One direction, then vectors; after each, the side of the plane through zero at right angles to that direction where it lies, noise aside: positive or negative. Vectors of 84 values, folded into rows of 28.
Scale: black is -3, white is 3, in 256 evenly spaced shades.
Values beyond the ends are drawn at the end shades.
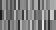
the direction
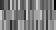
negative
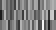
positive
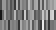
positive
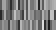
positive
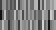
positive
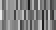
negative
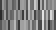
positive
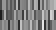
positive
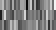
positive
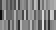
positive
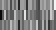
positive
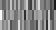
negative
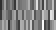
positive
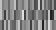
negative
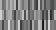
negative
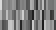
negative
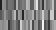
positive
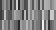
positive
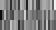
positive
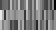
negative
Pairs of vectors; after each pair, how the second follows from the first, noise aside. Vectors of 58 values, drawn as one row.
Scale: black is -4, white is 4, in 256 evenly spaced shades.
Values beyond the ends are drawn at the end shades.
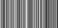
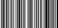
scaled up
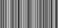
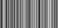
reversed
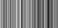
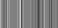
partly zeroed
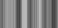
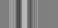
partly zeroed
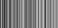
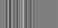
partly zeroed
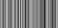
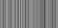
shrunk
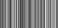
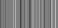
partly zeroed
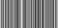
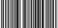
scaled up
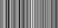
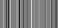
partly zeroed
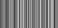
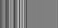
partly zeroed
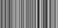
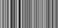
reversed
